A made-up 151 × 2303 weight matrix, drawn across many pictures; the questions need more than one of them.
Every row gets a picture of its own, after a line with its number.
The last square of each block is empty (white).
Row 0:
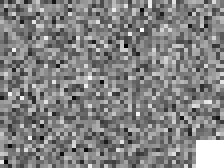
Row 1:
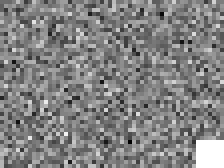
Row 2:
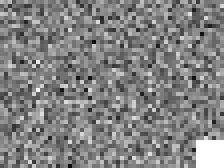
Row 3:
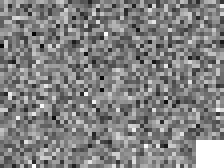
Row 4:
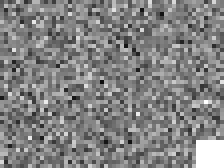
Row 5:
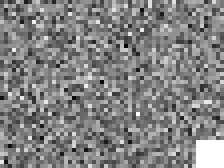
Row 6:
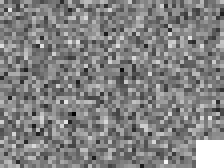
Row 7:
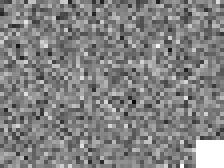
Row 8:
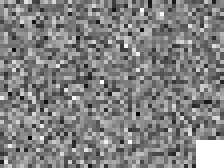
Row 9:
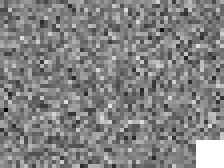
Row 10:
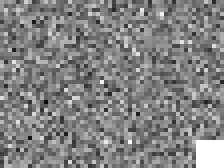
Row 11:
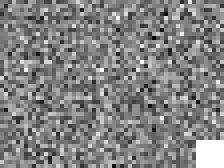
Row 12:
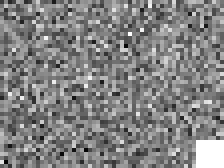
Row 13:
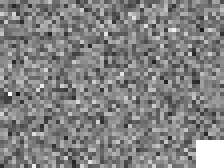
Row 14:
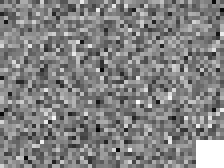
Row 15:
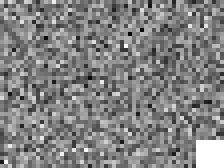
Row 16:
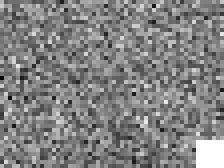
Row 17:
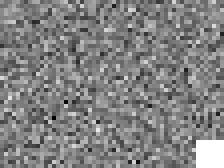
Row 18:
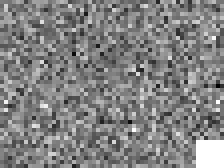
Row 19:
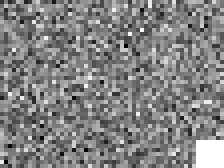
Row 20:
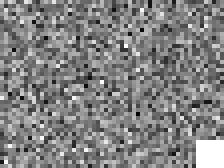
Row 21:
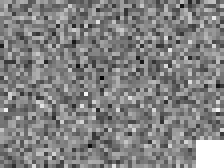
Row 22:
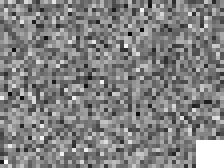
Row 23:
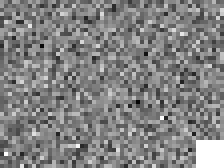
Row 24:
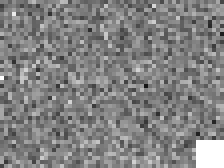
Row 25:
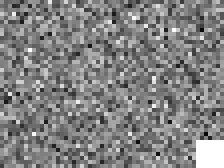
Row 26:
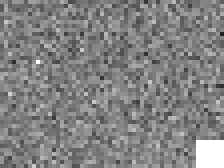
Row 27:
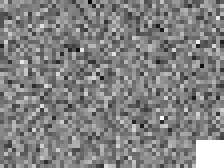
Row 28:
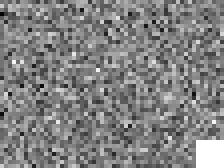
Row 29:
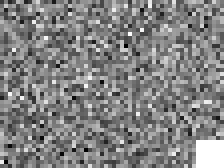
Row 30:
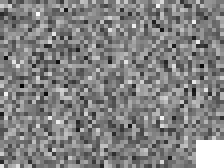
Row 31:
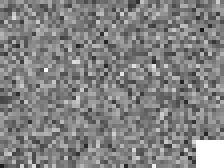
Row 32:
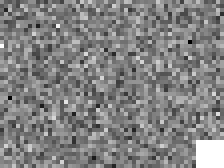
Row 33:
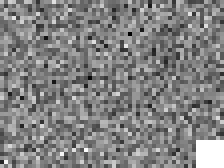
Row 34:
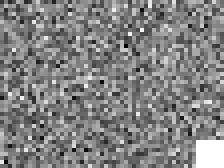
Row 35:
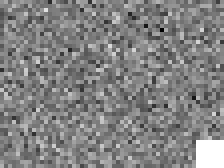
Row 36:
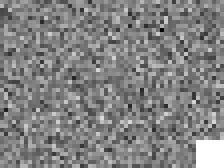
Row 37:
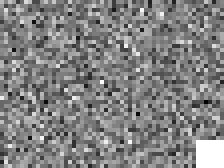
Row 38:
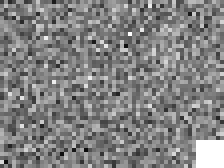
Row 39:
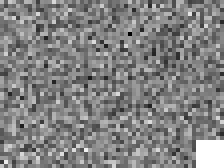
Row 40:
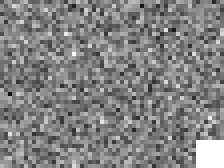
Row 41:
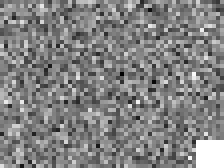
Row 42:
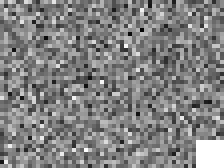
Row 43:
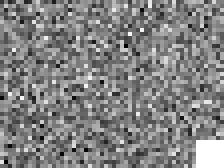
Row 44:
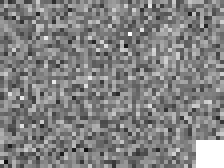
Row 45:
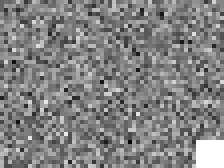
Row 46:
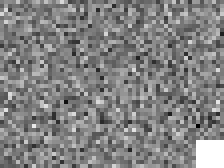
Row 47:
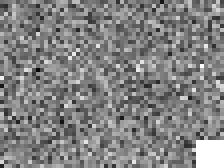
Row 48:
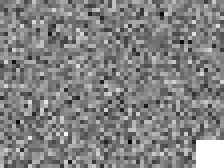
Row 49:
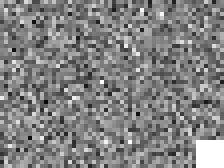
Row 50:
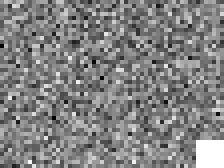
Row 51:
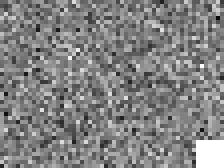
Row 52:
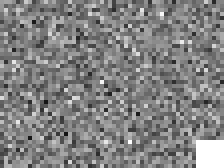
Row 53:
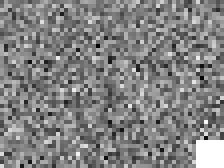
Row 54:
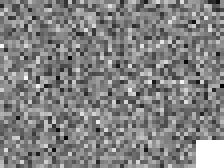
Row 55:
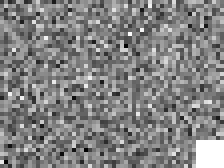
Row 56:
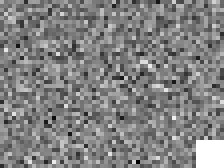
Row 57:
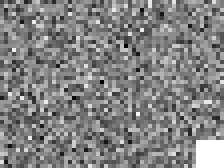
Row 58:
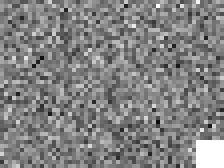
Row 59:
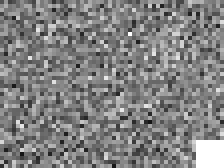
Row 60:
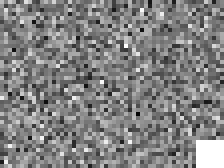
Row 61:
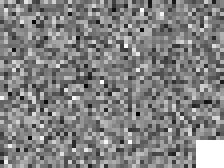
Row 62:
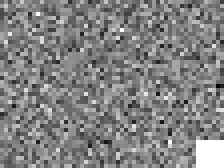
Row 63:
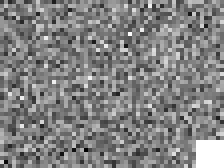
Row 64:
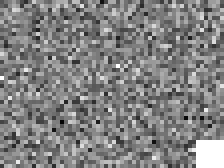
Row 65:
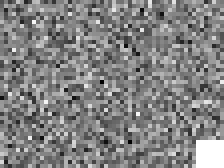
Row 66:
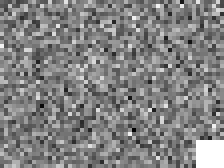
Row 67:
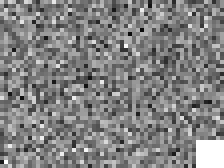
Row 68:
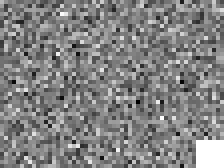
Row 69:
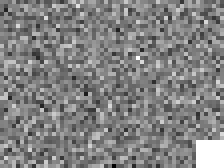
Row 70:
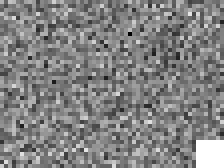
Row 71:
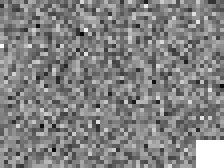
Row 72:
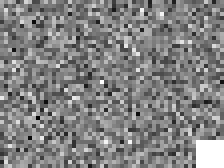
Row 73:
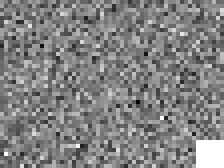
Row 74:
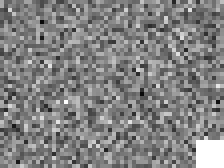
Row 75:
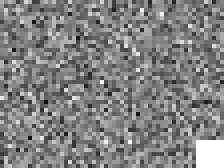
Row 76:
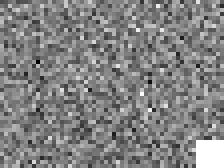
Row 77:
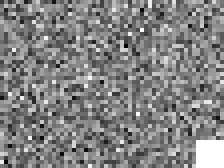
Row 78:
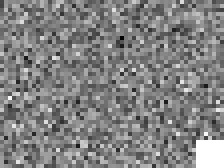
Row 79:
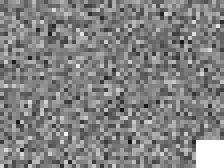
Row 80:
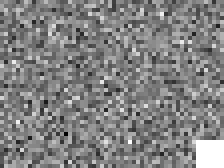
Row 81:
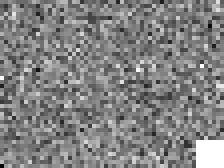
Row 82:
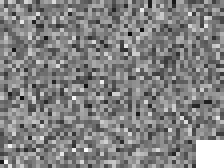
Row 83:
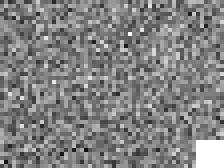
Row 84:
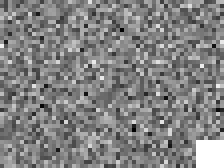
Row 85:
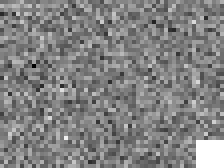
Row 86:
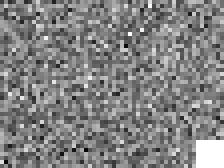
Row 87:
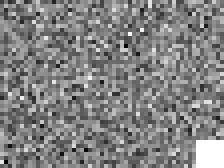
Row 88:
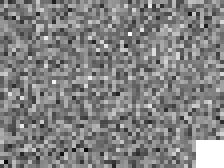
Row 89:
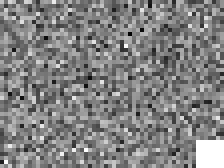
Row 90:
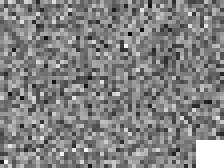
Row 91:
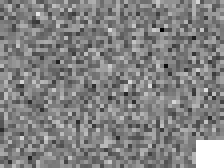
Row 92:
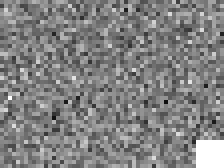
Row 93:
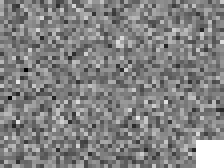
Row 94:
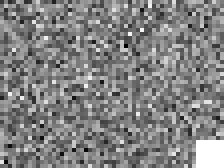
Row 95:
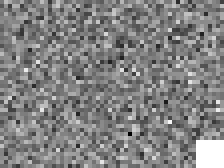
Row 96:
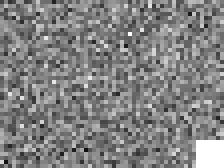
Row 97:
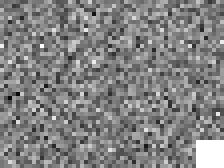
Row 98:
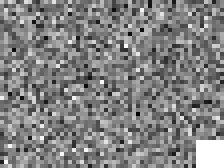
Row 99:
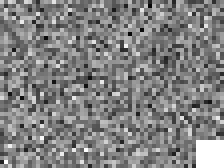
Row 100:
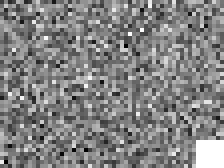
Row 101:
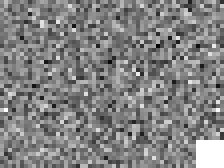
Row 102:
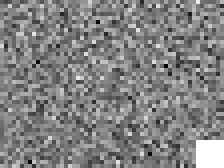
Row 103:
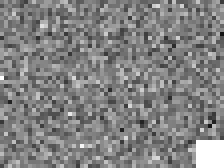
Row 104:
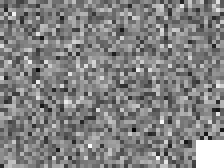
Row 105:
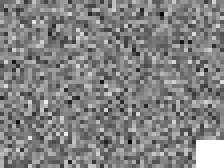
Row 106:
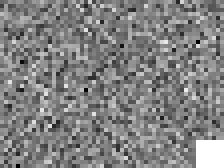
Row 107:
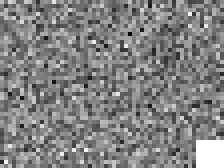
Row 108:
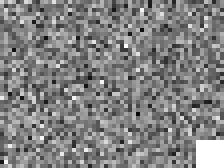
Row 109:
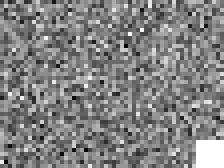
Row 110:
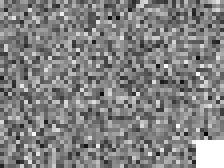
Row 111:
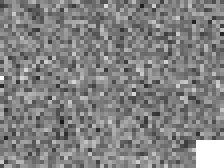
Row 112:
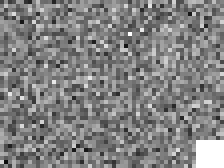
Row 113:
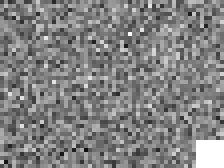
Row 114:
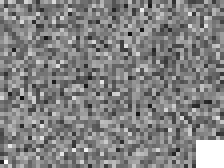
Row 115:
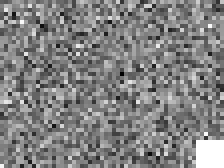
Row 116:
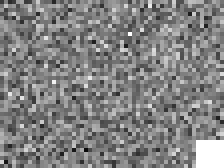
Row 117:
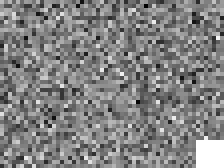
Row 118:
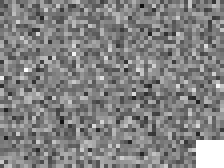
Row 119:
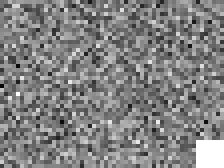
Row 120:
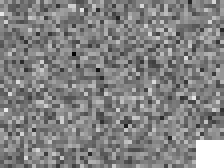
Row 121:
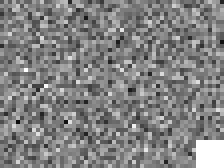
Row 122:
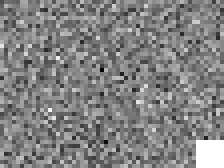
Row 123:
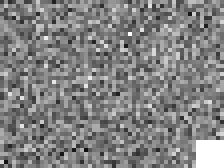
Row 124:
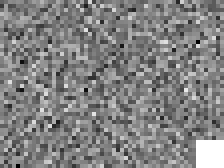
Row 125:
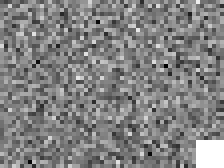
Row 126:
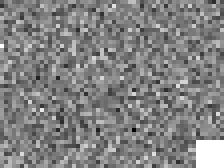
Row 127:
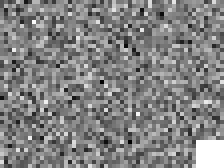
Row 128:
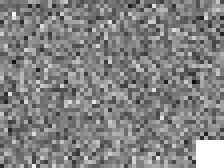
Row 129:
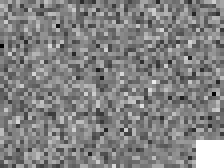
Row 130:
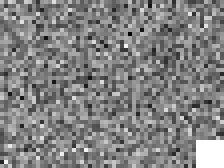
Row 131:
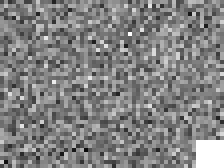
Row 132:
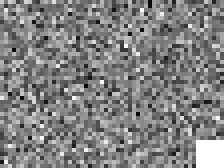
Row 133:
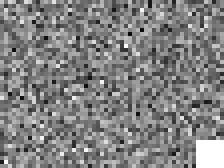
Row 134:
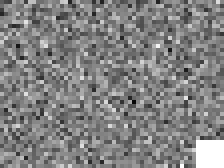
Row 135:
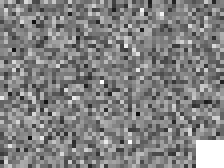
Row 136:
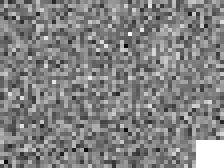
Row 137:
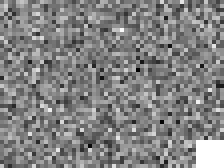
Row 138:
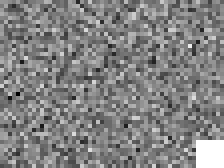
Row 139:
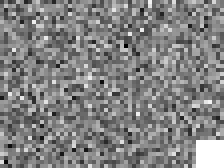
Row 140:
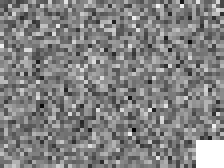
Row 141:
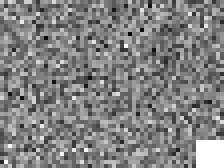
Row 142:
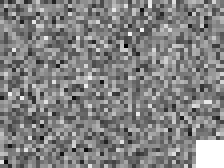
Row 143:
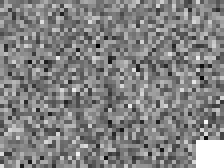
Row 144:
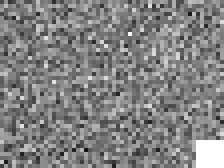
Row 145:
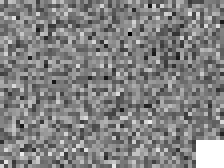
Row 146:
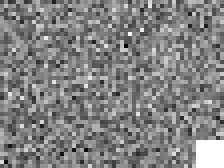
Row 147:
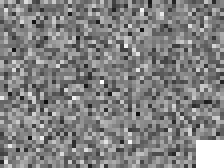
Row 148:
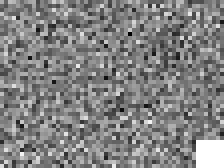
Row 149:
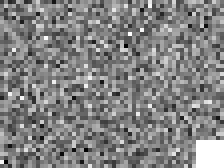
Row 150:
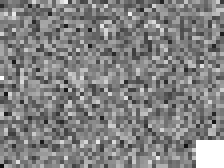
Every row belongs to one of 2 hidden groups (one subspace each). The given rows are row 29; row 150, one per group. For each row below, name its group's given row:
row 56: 150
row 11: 150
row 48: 29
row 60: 29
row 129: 150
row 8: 29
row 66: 150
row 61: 29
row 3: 150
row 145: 29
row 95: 150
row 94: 29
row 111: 150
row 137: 150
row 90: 29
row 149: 29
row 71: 150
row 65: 29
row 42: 29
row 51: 150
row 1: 29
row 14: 150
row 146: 29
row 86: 29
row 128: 150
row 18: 150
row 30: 150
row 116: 29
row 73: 150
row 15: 29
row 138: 150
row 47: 150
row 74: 150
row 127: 29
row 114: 29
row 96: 29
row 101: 150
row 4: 29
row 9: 150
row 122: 150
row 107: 29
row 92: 150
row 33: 29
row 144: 29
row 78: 150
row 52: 29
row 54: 150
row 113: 29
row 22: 29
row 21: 150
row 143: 150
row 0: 29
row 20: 29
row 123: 29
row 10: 29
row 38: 29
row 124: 150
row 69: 150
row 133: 29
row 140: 150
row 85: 150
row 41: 150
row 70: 29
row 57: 29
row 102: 150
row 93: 150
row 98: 29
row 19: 29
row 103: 150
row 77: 29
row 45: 29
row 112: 29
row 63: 29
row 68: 150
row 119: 150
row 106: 150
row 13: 150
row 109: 29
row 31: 150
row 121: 150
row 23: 150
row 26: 150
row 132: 29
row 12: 29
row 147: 29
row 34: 29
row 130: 29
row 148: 29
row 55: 29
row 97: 150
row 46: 150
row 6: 150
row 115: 150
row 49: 29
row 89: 29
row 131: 29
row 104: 150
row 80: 29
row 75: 29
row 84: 150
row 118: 150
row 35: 150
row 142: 29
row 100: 29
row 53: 150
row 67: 29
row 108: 29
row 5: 29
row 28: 150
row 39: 29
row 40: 150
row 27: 150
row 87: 29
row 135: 29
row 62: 150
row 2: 150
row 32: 150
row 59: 29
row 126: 150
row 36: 150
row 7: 150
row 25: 150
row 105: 29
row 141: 29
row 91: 150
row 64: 150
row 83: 29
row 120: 150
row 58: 150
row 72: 29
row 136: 29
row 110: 150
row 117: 150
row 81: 150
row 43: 29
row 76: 150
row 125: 150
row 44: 29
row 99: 29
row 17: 150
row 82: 29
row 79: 29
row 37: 29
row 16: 150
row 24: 150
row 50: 150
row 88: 29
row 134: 150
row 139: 29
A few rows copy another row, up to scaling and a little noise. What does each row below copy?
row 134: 7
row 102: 125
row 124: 106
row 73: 23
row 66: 140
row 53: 143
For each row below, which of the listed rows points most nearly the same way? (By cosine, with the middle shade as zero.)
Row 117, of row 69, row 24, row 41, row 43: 24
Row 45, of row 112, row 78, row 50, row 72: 112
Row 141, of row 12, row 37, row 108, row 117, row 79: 108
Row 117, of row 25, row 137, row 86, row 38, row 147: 25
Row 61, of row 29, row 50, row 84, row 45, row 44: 84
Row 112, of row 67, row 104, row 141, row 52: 104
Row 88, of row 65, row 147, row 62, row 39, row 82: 65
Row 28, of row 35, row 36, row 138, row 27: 36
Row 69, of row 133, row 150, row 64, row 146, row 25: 64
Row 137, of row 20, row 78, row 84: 78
